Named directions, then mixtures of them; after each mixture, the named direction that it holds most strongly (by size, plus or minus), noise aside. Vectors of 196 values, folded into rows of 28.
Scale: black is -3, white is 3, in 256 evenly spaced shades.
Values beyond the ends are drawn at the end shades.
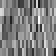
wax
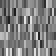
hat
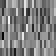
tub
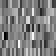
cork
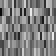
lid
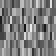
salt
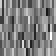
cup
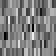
cork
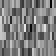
salt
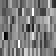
cork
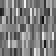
lid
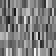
hat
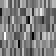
cork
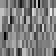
wax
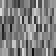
wax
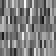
tub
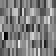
cork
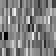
cork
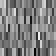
hat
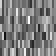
cup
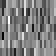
tub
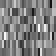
salt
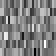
cork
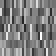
lid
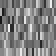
hat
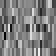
cork
